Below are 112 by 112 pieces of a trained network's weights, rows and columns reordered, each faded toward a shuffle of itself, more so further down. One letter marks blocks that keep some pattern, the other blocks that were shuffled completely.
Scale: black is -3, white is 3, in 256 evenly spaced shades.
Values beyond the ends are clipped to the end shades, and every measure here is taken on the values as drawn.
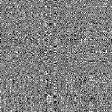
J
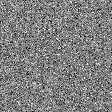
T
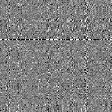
J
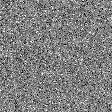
T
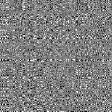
J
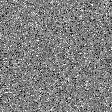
T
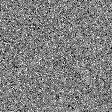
T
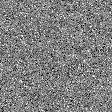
T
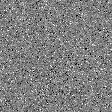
T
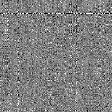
J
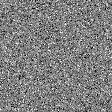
T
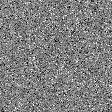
T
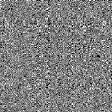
J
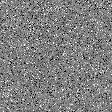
T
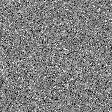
T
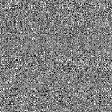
J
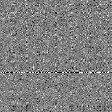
J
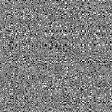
J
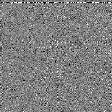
J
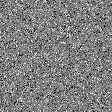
T
